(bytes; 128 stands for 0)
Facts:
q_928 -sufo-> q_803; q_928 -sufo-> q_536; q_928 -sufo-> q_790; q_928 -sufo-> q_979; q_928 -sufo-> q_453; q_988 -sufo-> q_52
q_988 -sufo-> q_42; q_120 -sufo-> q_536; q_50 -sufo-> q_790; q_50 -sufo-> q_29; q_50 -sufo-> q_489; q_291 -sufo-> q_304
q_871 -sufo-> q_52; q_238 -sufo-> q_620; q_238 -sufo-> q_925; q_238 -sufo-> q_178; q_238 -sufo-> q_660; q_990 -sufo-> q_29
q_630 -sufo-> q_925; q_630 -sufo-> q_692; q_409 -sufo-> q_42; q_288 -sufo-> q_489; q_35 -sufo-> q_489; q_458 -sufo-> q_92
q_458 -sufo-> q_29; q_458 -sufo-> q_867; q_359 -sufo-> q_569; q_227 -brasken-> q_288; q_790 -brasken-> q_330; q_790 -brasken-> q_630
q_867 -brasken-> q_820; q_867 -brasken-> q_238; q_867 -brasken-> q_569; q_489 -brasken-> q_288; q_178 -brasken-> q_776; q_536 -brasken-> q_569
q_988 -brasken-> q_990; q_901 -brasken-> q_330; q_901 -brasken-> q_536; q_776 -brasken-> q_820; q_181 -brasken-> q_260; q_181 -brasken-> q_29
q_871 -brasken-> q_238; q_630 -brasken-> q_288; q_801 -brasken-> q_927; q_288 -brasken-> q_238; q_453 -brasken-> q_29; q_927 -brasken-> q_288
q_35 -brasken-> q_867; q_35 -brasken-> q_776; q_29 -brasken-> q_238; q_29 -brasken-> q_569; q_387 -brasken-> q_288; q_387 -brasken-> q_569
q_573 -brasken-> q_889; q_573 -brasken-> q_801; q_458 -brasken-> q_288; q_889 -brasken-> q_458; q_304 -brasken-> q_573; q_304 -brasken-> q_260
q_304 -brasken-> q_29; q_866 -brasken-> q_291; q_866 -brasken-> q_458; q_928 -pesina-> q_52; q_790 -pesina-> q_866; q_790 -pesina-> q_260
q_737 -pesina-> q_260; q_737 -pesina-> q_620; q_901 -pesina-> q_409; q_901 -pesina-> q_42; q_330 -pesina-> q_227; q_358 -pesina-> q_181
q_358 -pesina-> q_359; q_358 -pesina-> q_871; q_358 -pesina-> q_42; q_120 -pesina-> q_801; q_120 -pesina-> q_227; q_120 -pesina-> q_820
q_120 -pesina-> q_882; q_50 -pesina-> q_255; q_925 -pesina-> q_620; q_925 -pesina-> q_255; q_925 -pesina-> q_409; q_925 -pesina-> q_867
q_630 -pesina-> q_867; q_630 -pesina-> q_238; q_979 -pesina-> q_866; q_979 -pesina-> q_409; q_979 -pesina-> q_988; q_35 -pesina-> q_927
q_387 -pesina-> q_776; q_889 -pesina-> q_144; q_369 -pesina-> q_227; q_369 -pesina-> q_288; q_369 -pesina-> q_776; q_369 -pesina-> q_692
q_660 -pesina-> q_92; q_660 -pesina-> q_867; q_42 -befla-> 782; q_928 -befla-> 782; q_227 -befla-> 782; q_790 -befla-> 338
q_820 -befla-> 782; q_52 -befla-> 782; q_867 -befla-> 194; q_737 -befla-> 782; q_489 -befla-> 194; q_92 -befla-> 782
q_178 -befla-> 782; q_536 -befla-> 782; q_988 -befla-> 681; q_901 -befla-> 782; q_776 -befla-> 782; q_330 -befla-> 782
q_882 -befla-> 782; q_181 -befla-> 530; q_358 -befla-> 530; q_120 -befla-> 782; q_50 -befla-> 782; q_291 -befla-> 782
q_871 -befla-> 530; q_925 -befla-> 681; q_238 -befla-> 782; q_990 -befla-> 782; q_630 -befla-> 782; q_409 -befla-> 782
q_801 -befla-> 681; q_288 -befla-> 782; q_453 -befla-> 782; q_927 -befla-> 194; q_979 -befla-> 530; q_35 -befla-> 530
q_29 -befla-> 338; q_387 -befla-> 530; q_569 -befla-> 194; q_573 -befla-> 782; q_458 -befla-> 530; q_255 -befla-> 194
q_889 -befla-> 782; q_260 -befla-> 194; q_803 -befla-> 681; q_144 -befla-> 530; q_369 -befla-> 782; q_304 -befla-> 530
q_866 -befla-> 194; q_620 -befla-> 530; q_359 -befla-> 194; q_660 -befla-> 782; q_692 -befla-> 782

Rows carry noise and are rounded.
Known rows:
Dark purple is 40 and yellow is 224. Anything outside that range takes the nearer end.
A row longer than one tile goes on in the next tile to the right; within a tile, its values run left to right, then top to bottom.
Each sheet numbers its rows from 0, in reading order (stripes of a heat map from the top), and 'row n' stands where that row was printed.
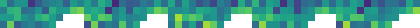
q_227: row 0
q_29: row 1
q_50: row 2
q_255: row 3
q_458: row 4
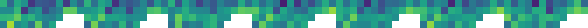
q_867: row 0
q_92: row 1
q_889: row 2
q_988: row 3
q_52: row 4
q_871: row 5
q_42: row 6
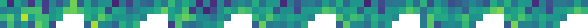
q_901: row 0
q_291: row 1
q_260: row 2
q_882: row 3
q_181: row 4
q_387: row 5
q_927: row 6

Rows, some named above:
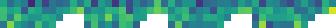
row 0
q_871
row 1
q_358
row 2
q_776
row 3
q_120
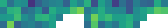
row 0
q_227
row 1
q_889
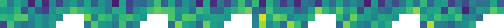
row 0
q_866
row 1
q_42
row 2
q_409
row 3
q_925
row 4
q_988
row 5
q_536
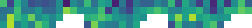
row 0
q_660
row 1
q_620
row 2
q_979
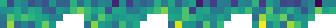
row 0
q_928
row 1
q_871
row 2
q_238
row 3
q_630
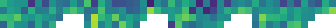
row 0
q_489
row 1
q_660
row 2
q_260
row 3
q_35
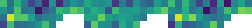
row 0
q_737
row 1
q_288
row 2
q_790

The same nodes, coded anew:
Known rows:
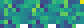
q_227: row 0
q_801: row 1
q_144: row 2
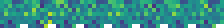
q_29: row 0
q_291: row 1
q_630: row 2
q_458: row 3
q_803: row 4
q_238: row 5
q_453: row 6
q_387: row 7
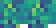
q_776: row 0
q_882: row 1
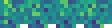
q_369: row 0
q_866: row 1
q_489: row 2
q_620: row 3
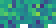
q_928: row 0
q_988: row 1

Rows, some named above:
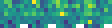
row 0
q_489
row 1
q_35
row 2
q_979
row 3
q_120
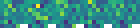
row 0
q_387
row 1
q_52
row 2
q_925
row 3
q_288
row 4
q_660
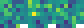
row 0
q_255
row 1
q_979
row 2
q_871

